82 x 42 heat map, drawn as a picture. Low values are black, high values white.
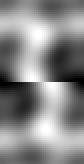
Roughest part: centre. Lone odd cells: none. Symmetry: a half turn. Slope: none.
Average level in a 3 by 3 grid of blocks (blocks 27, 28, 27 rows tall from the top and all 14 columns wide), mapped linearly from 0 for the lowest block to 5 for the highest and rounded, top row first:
452 / 040 / 254
